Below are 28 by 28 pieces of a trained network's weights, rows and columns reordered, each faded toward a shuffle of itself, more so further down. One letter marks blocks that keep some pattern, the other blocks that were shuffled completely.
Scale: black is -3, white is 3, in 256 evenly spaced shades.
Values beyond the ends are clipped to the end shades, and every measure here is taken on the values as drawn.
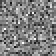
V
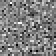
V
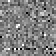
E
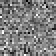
E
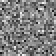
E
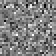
E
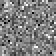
V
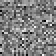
E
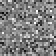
E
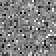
V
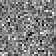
V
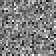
V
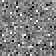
V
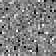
V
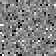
V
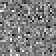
V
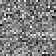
E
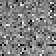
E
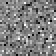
V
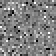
V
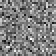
E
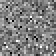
V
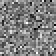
V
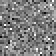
V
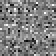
E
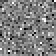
V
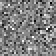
V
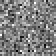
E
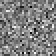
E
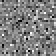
V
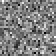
E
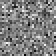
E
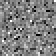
V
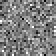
V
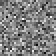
E
